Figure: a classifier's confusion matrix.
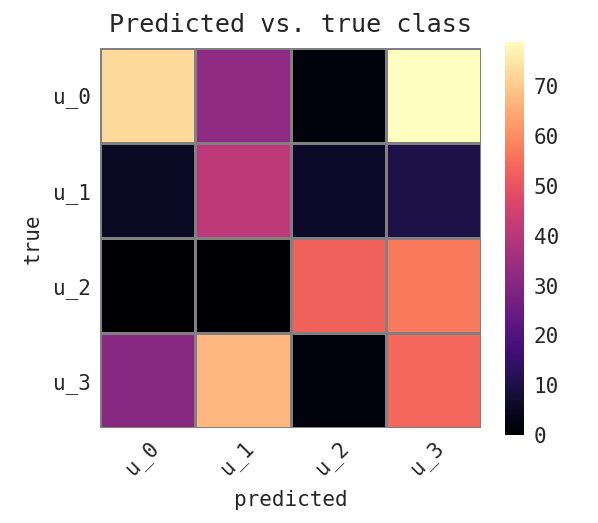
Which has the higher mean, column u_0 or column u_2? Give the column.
u_0
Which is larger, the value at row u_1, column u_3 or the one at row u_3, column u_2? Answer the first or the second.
the first
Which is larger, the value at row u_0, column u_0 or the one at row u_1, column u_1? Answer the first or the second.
the first
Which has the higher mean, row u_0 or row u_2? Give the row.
u_0
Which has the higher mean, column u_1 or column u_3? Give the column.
u_3
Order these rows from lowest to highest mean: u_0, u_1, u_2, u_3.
u_1, u_2, u_3, u_0
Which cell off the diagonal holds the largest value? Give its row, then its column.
u_0, u_3
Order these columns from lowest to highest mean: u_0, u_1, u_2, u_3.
u_2, u_0, u_1, u_3
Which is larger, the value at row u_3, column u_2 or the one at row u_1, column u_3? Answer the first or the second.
the second
